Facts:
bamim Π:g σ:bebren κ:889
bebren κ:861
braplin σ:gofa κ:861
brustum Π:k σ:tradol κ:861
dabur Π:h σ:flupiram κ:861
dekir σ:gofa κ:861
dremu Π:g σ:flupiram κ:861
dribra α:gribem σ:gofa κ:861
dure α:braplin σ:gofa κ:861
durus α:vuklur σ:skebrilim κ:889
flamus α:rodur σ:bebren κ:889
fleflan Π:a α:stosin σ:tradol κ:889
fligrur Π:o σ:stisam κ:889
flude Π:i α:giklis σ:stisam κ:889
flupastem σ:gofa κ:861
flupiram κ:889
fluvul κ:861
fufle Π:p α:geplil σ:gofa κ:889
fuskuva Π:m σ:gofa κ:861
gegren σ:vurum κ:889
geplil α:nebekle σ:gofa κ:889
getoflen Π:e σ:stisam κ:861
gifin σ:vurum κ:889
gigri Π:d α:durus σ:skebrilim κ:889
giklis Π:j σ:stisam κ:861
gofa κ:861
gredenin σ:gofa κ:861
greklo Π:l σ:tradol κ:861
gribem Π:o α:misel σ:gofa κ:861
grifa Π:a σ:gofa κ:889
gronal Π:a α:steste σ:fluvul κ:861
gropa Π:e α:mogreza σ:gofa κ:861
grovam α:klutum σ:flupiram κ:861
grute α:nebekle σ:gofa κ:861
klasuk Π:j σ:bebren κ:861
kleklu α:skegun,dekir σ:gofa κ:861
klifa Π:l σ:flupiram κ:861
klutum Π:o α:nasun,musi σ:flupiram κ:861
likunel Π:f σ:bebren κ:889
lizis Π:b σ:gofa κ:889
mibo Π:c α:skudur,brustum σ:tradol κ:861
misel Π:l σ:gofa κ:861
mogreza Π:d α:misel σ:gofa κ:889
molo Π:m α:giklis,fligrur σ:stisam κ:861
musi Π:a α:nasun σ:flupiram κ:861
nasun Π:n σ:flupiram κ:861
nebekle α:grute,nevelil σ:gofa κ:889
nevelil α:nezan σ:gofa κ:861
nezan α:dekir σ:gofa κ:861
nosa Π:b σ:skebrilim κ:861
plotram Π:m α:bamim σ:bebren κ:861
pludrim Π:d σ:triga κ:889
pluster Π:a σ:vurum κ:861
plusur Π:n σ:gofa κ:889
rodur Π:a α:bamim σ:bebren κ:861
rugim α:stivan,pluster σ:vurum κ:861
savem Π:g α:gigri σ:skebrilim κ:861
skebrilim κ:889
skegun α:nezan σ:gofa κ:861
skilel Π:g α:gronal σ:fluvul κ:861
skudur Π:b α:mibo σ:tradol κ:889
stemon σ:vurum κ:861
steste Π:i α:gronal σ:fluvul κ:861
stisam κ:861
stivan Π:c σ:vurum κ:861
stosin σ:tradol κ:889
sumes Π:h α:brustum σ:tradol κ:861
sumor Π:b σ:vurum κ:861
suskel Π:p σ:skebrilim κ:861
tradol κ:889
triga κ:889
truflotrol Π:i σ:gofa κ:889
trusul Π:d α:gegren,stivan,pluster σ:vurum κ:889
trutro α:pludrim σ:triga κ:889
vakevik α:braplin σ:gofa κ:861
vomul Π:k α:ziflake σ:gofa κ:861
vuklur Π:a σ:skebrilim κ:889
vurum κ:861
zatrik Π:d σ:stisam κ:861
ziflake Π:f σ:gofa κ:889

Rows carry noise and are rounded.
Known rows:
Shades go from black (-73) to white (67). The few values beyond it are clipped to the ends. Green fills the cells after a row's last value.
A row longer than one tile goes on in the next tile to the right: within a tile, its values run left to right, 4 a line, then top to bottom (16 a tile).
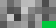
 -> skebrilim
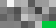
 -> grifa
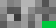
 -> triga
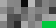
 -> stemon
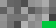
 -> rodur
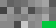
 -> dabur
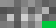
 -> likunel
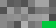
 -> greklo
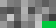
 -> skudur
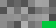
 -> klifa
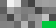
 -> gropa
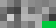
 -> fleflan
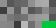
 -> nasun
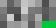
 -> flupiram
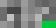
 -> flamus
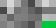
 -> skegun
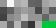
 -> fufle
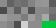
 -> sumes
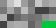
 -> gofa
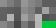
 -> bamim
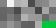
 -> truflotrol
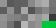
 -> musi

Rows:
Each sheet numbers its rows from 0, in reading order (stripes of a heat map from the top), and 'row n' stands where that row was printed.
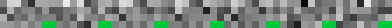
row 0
dribra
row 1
nebekle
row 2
fuskuva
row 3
misel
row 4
braplin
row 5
sumor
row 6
vurum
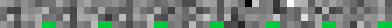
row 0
trutro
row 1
vuklur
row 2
fligrur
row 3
brustum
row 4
stivan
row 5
ziflake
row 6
steste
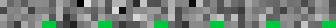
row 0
nosa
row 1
pluster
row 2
trusul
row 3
rugim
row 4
stosin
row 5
mibo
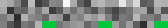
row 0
gifin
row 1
vomul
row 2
geplil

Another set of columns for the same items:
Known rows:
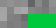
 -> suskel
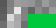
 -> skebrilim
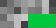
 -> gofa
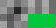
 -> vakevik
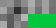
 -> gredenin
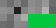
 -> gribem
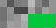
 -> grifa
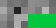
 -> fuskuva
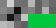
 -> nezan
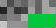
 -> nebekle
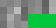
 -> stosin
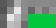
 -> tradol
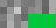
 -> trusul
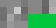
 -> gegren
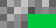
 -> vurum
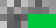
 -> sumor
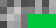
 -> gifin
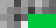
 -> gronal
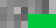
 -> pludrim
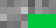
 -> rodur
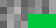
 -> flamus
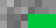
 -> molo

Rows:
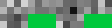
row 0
giklis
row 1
grute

